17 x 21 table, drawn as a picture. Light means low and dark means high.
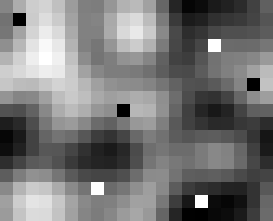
No row or column stands out. Six lone cells stand out: three far higher and three far lower than their neighbours. The halves do not mirror each other. The ninth with the lowest average is the top left. The field is mottled with small blotches.
